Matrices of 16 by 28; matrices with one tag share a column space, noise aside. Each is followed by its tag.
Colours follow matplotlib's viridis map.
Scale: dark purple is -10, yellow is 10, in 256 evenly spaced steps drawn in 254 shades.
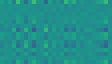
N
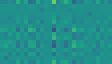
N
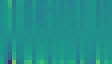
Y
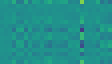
N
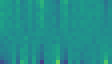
Y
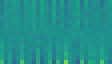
Y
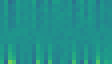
Y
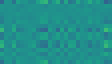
N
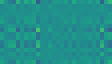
N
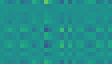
N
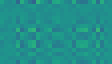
N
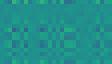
N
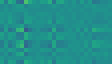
N
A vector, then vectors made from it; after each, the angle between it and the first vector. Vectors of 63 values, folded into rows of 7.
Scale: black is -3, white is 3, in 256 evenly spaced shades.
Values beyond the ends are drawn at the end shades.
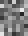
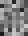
nearly opposite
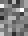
nearly parallel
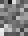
partly aligned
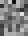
nearly opposite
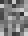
nearly parallel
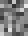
nearly parallel
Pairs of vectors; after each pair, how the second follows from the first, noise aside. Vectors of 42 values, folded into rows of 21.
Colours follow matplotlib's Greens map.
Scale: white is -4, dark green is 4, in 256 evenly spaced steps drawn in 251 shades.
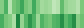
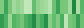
wrapped around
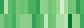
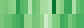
wrapped around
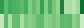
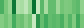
wrapped around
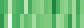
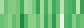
wrapped around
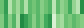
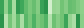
wrapped around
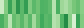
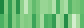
sign-scrambled
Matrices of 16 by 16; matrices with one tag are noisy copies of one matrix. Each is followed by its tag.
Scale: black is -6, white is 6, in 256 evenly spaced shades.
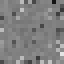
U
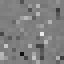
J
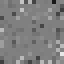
U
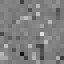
J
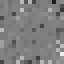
U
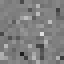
J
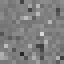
J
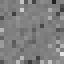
U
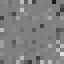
U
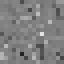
J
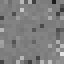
U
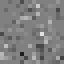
J
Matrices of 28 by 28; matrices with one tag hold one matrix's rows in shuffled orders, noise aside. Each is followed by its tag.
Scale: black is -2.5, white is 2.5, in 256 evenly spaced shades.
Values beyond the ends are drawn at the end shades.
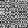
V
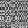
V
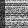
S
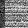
S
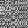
V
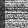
S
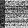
S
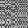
V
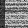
S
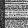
S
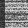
S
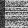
S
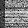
S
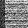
S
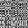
V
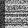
S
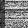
S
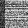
S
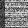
S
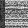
S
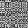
V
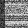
S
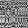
V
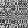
V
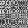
V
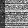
S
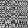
V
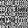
V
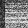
S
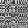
V
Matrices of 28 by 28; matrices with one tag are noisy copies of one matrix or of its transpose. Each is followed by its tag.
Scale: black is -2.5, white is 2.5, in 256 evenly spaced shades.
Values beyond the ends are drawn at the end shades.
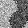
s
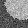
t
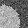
t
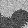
s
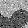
s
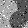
s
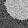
t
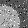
t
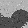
s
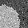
t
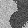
s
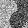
s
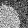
t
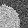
t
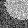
t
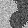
s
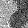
s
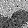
s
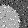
t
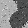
s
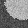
t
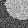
t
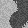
s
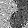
s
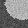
t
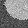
t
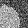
t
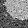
t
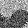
s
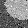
t
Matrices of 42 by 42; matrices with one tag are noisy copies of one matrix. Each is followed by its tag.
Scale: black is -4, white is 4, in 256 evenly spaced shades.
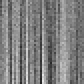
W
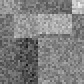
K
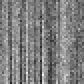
W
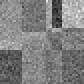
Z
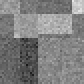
K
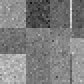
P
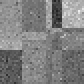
Z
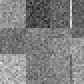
P
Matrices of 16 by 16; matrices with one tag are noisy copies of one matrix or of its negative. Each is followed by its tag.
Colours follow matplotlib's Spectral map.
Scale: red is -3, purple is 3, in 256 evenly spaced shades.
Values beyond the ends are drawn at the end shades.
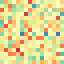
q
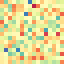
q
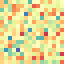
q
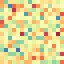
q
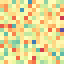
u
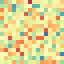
q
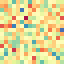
u
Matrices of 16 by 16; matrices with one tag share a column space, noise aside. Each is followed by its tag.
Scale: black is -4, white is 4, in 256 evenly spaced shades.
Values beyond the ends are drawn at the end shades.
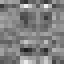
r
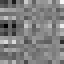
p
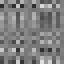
r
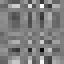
r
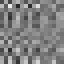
r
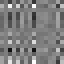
r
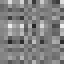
p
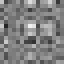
p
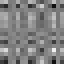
r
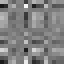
r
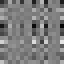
p
